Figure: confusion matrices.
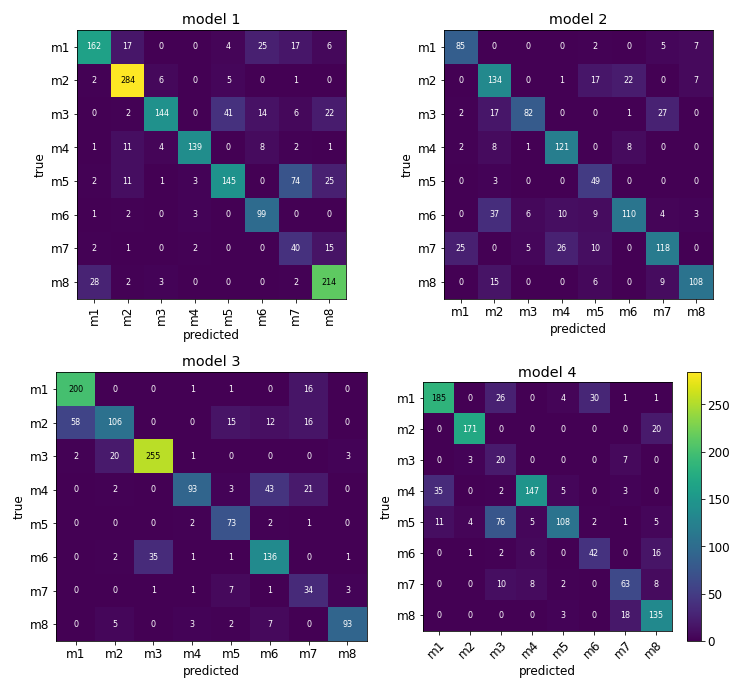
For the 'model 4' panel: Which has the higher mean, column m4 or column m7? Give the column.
m4
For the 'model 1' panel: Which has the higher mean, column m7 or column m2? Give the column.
m2
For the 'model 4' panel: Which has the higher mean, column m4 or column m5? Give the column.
m4
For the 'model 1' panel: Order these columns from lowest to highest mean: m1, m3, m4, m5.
m4, m3, m5, m1
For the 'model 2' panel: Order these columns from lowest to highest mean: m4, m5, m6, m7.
m5, m6, m4, m7
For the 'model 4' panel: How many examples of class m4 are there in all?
192
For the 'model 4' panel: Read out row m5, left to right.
11 4 76 5 108 2 1 5
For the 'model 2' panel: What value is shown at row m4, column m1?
2
